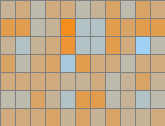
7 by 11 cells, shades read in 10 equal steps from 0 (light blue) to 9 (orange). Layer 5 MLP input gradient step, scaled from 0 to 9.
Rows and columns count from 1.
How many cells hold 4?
15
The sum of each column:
34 30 31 35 33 31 29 37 29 30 32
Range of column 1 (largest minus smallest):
4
